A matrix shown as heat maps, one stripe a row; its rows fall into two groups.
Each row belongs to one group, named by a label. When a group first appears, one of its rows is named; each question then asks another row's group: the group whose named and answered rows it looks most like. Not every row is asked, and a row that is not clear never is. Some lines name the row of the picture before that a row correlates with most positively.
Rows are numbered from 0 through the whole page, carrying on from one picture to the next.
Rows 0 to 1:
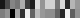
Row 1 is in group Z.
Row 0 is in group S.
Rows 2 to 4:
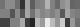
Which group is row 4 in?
S
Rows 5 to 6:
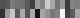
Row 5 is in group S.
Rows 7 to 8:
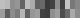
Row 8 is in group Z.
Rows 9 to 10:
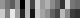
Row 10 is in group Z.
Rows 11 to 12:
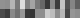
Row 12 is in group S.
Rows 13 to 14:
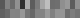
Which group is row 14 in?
S
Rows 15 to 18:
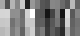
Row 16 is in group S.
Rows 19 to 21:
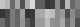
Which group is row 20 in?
S
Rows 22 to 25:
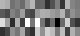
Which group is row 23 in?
S
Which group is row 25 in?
S
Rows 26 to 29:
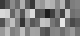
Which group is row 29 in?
Z
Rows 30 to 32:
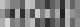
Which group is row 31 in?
Z
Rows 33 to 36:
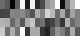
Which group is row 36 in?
Z
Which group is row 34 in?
S
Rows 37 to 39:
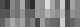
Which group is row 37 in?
S
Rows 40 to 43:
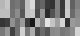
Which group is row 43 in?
Z
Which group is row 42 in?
S
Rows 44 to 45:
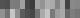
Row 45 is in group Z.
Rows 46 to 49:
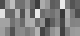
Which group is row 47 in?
Z
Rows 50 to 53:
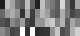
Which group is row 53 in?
Z
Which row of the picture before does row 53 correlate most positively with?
49
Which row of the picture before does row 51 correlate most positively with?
46
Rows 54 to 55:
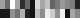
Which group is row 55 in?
S
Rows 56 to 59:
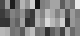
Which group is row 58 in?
S
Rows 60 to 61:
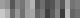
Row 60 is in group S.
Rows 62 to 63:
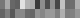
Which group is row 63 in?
S
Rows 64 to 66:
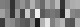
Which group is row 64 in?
Z
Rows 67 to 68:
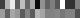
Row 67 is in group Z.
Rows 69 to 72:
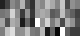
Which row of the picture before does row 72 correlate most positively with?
67
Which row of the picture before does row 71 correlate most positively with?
68
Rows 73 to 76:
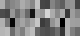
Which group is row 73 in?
Z
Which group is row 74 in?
S
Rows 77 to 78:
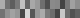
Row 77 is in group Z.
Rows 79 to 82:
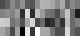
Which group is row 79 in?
S
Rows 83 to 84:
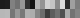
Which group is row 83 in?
S
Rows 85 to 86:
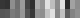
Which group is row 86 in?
S
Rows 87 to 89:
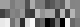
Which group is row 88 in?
S
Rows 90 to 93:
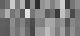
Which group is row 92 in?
S
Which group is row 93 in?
S
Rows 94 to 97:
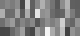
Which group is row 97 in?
S
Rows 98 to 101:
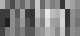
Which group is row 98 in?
Z
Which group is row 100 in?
S
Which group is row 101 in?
S
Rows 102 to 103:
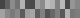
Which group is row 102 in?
S
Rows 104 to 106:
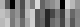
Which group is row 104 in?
Z
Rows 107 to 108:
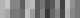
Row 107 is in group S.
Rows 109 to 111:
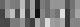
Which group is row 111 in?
S
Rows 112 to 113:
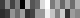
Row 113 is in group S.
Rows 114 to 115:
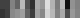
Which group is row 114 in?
S
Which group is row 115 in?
S
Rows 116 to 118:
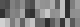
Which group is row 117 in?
S
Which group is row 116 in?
S
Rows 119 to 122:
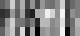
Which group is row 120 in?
S
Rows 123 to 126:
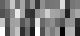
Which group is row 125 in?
Z
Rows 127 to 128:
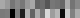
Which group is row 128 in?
Z
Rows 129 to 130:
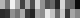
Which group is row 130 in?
S
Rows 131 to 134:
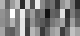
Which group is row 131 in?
Z
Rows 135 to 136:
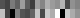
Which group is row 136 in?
Z
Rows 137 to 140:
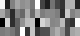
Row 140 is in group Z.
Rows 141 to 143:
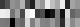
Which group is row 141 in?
S
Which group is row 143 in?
Z
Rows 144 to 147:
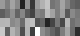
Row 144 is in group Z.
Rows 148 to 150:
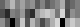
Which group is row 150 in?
Z
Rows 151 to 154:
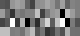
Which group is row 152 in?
Z
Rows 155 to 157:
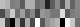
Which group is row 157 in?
Z
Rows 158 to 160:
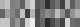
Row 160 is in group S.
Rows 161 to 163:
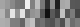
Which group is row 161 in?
Z
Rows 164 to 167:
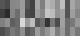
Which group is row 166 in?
Z
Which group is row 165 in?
S
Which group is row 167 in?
S
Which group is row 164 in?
S
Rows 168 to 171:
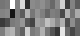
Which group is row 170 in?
S
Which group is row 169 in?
Z
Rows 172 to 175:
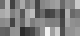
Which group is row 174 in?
Z
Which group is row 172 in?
Z
